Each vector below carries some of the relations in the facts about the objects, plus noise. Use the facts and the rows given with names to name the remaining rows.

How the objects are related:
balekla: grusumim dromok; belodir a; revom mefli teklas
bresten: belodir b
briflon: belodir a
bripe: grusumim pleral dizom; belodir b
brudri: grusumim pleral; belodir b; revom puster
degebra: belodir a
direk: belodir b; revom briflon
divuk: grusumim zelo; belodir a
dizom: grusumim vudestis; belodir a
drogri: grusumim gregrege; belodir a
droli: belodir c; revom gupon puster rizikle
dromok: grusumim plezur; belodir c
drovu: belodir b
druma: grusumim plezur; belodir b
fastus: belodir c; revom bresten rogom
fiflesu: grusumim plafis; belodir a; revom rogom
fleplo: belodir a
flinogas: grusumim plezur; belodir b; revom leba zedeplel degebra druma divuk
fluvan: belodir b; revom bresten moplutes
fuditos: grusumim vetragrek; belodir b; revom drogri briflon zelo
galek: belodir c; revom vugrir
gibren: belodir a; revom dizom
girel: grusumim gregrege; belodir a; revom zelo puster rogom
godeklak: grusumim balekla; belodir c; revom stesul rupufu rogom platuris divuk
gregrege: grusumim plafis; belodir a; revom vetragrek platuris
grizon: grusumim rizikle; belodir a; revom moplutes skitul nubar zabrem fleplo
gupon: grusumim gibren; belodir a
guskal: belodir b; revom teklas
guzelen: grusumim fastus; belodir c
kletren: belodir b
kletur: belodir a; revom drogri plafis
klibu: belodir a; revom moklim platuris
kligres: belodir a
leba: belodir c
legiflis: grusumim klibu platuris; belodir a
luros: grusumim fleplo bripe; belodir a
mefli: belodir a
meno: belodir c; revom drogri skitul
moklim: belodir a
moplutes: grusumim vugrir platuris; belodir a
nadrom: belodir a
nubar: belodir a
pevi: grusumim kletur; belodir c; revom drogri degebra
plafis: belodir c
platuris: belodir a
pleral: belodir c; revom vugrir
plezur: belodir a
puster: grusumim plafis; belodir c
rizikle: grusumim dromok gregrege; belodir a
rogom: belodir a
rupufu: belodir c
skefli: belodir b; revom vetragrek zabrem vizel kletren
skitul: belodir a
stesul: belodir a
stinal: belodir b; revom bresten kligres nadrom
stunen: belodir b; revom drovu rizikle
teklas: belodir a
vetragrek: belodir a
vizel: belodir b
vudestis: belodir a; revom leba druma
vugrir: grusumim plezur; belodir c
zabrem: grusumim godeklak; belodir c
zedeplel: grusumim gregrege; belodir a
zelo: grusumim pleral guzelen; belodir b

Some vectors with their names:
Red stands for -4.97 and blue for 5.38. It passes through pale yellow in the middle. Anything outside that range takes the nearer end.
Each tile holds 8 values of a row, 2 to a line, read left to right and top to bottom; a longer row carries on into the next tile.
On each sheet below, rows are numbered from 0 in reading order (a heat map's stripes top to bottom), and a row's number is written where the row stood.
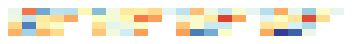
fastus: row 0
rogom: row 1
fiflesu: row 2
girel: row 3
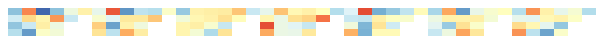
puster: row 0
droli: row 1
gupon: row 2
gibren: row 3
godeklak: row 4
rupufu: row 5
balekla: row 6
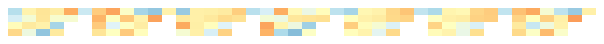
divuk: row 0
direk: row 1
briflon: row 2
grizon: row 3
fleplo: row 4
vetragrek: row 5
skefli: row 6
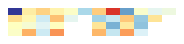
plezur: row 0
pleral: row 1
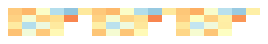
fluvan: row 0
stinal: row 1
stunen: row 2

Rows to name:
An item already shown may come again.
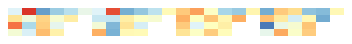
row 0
meno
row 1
godeklak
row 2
direk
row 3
druma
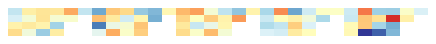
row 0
dizom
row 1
druma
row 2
guskal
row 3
zabrem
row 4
gregrege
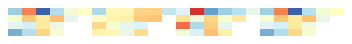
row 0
plafis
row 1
platuris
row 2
meno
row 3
plafis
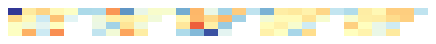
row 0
plezur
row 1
leba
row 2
drogri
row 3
moplutes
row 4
teklas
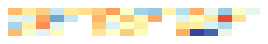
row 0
zelo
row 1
direk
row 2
girel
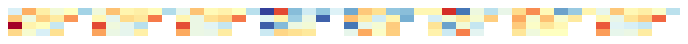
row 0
kletur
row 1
vudestis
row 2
gibren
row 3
vugrir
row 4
druma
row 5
galek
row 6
fuditos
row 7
klibu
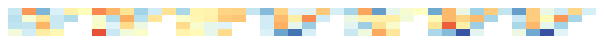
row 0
guzelen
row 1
brudri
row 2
platuris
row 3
zedeplel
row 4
rupufu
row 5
drogri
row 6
rizikle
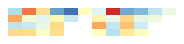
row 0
flinogas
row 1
pevi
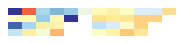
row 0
dromok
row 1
bresten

